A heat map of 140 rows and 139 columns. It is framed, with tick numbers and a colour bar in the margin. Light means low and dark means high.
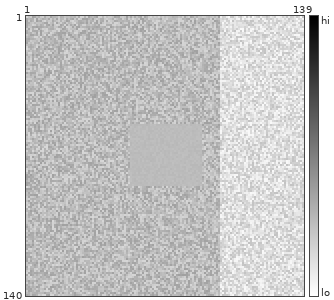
The centre is the calmest part. No regular stripes run through it. In the centre lies a patch that is calmer than the rest. A vertical seam about 70% of the way across splits the table, and the left part is higher.
